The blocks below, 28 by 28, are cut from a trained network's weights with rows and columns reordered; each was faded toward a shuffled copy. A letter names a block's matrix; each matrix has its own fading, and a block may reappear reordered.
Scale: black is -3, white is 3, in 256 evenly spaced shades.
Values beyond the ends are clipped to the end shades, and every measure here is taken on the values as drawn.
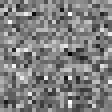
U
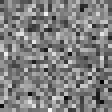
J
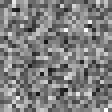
J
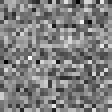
U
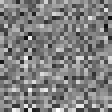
U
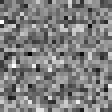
U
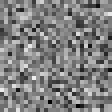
J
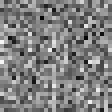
J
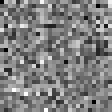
J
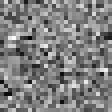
J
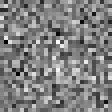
J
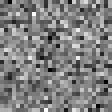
J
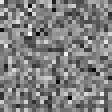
J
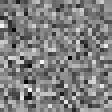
J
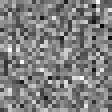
J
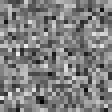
J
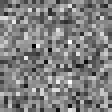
J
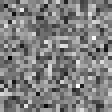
J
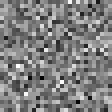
J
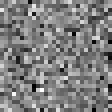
J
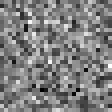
J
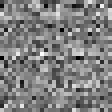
U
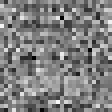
U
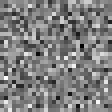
J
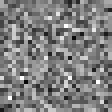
J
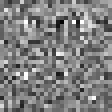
U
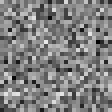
J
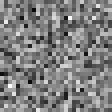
J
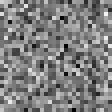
J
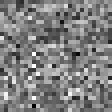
U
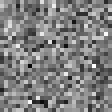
J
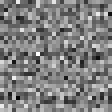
U
